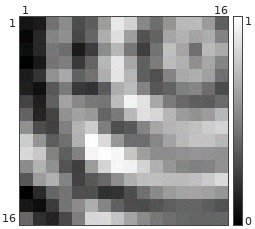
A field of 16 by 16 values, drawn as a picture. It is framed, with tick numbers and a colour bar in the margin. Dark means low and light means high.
No single row or column stands out from its neighbours. The right part is higher, past a seam about 30% of the way across. Rings spread out from the top right. The ninth with the lowest average is the top left. The histogram is bell-shaped. The halves do not mirror each other.
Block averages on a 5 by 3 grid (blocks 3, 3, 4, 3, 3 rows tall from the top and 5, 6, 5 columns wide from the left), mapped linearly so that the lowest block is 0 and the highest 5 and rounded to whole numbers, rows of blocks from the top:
034 | 033 | 244 | 354 | 022
